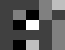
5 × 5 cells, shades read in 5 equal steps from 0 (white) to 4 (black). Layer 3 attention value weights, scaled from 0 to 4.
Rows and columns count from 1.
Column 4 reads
2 2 3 3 3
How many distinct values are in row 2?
3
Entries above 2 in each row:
3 3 3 4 3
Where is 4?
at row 2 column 3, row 3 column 2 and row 5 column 2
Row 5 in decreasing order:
4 3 3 2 1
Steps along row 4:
same same same down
